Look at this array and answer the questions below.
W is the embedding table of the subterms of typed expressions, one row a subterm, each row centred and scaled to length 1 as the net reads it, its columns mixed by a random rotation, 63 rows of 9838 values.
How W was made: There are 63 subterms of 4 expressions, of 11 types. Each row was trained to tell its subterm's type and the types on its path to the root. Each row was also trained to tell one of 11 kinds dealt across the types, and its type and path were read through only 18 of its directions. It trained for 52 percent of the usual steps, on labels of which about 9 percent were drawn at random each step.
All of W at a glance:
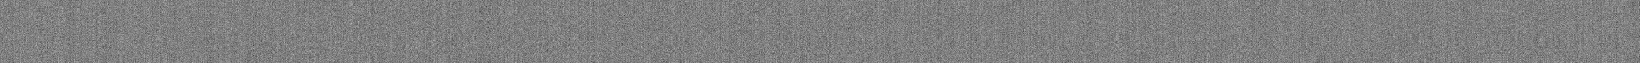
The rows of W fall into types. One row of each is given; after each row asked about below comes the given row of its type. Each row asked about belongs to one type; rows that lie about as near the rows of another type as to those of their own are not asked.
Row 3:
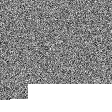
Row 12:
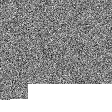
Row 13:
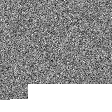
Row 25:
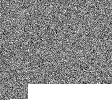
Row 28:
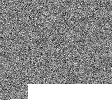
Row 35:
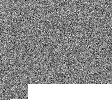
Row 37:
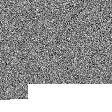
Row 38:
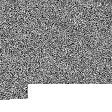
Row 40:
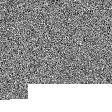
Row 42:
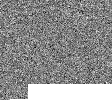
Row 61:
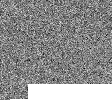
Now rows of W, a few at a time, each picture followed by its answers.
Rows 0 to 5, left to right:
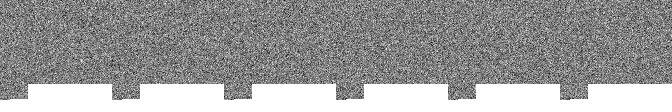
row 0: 28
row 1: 37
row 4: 3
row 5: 37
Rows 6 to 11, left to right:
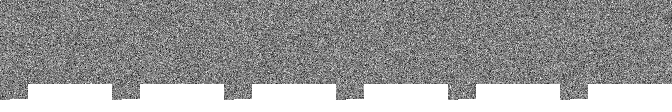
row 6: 42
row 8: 25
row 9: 3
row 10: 61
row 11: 25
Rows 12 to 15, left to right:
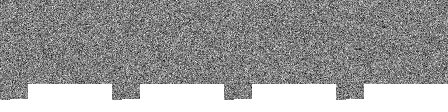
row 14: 13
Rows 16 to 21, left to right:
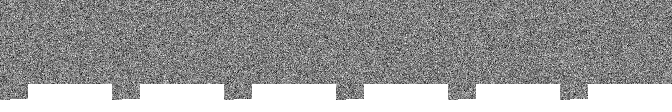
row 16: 61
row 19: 35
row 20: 12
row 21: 38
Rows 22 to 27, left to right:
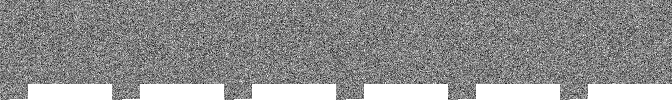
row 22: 38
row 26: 40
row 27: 38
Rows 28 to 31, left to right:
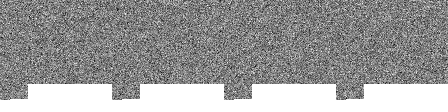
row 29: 25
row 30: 13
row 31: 3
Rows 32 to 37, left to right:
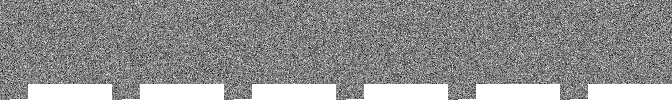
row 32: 13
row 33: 3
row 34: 42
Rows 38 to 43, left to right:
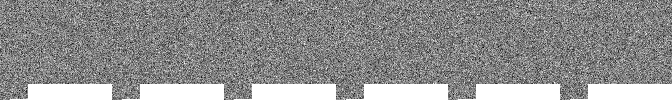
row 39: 38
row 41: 25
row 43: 35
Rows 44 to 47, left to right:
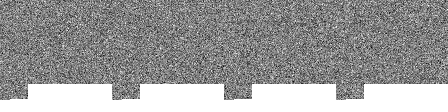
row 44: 38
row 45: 35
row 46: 12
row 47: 13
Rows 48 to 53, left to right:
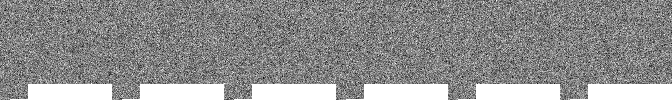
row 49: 37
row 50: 35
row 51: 42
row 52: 28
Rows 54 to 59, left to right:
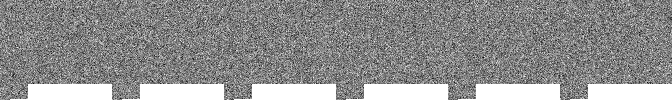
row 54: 25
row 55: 37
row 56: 61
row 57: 13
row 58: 3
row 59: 61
